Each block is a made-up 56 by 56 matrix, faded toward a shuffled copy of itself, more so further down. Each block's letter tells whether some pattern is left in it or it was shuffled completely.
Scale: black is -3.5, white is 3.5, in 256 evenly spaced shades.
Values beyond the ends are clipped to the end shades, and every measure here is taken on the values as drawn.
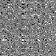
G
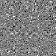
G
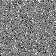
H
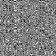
G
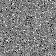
H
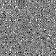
G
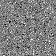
H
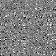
G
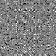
G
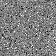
H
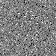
H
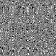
G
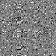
G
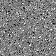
H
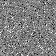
H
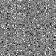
G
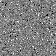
H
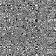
G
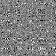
G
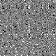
G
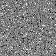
H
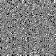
G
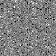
G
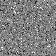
H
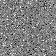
H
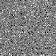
G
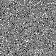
H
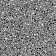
H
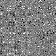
G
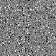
G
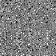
G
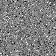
H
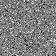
H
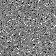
H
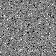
H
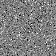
H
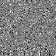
G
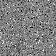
H
